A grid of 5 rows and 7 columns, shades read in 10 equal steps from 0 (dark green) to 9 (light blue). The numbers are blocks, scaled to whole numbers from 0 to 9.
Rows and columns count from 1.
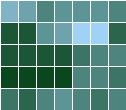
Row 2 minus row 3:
0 0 4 5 6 5 -2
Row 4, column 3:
0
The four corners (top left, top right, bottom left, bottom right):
7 4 3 4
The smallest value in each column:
0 0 0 0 3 3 2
